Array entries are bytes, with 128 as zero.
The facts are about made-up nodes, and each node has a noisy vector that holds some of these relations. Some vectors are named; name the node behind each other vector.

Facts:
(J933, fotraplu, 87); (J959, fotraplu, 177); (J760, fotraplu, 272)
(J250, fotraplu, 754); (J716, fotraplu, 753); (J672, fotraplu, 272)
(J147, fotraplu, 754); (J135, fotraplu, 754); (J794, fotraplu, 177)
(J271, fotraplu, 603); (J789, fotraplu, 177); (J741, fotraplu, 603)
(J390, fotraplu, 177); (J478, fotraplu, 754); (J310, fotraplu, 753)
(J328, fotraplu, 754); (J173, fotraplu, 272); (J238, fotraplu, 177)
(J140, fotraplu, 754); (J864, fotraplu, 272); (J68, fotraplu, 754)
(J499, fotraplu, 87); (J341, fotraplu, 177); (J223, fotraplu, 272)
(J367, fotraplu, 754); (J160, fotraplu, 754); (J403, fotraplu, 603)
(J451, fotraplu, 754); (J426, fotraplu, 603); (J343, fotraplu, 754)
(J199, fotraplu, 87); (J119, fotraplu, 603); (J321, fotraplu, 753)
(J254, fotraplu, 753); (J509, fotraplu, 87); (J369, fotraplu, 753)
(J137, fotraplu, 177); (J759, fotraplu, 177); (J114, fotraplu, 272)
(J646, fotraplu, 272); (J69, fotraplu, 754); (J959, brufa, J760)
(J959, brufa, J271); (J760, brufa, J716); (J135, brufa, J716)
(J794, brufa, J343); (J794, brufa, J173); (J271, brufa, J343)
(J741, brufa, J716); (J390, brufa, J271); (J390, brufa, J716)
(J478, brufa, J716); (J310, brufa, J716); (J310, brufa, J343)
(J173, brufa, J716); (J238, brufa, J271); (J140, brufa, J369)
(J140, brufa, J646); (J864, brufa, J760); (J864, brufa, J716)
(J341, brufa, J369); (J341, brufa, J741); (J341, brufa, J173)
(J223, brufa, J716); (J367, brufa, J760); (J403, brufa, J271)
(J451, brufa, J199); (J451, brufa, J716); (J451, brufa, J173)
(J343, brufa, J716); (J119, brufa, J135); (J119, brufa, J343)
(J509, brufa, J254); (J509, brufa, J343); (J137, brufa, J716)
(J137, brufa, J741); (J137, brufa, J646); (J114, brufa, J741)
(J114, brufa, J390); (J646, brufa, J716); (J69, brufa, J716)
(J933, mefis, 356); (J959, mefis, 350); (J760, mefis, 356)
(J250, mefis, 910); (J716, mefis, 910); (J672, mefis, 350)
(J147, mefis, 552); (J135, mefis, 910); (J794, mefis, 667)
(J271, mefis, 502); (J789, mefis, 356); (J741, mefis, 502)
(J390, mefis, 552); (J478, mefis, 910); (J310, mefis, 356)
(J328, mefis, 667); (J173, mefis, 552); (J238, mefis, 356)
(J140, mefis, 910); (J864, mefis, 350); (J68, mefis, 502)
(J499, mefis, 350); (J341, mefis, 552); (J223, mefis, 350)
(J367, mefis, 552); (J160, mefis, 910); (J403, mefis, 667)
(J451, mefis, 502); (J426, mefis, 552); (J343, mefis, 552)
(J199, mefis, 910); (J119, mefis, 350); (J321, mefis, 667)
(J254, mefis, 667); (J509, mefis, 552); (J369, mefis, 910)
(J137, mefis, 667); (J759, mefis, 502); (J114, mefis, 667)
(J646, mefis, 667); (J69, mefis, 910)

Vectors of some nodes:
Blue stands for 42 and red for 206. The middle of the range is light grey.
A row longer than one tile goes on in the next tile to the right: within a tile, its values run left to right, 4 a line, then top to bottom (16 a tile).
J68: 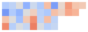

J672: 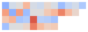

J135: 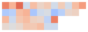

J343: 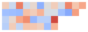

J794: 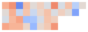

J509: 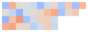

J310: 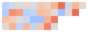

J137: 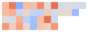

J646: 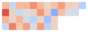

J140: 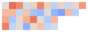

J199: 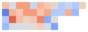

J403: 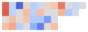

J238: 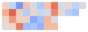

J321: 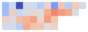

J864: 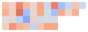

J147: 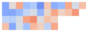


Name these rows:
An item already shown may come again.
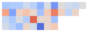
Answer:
J426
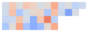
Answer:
J390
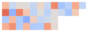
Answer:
J119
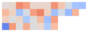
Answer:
J173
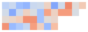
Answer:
J328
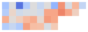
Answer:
J321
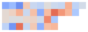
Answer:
J789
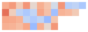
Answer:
J114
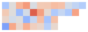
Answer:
J173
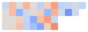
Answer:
J390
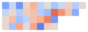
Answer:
J759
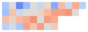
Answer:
J321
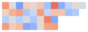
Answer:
J959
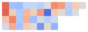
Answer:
J271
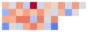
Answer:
J716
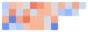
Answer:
J369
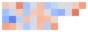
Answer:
J367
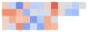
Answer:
J238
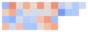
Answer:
J341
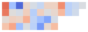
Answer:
J403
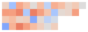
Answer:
J760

